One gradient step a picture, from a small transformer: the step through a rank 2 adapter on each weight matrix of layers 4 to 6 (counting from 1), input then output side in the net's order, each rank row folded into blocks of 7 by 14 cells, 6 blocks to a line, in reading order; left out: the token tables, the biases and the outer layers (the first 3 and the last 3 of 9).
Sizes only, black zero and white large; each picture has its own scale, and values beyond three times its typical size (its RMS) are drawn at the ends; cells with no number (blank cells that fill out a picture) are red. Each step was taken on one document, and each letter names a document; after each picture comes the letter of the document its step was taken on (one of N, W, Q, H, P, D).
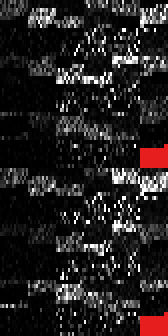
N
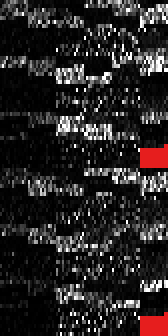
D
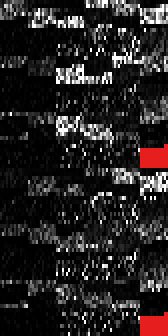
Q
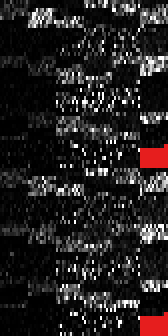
D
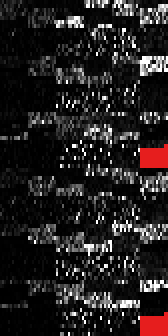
Q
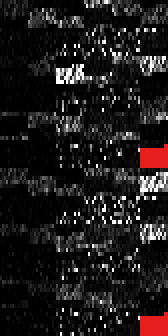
N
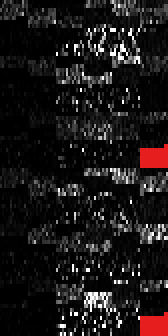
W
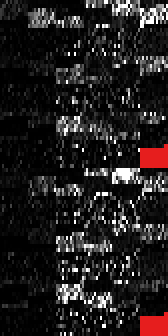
D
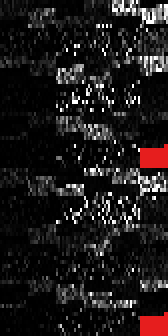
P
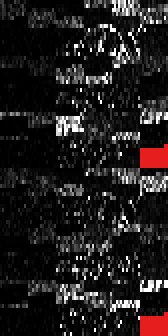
W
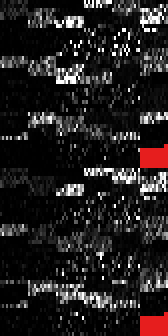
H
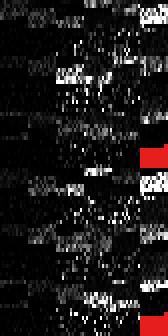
H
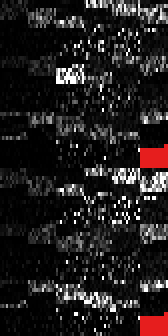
H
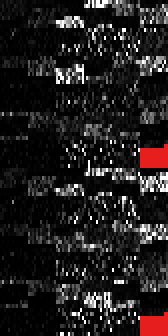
Q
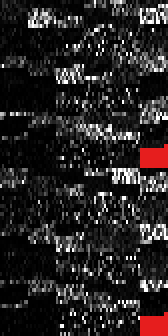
D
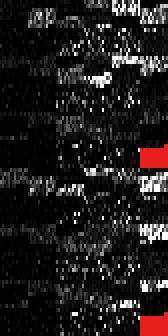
H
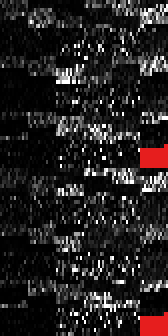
D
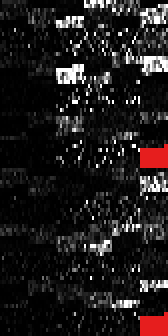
P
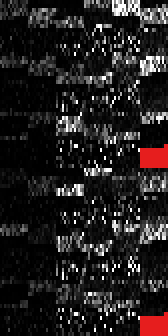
N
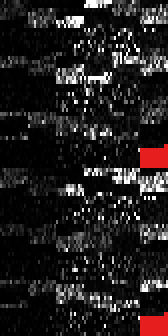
H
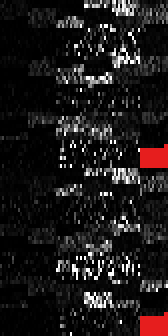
W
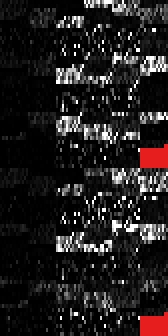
N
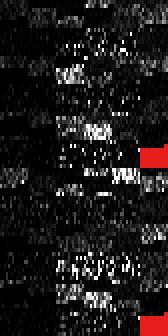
W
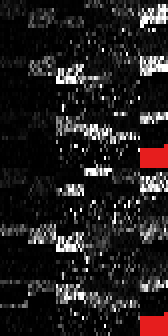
H
